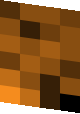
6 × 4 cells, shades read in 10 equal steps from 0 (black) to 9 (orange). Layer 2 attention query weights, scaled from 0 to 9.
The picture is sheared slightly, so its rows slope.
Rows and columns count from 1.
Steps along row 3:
down up down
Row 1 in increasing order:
3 4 5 5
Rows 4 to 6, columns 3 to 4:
5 3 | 2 5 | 2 0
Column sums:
34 30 24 22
